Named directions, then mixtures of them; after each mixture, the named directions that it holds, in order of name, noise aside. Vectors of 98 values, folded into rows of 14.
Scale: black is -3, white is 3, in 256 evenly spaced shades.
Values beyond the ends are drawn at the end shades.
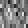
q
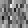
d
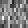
d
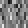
d, q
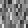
d, q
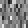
d, q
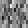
d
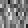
q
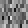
d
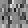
d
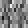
d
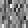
d, q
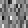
d, q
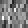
d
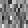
d, q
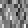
d, q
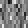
d, q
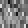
q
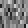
q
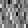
d, q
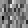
d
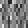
d, q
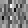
d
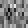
d, q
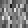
d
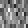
q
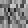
d, q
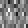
q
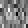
q
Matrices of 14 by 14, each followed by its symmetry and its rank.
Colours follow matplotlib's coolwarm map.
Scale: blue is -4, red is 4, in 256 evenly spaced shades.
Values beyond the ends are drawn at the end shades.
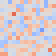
neither, full rank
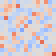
symmetric, full rank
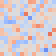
neither, full rank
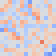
symmetric, full rank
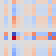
neither, rank one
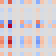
neither, rank one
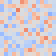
neither, full rank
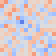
symmetric, full rank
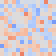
antisymmetric, full rank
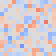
antisymmetric, full rank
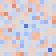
symmetric, full rank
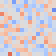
antisymmetric, full rank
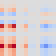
neither, rank one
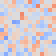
antisymmetric, full rank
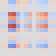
neither, rank one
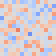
neither, full rank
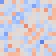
symmetric, full rank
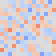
antisymmetric, full rank
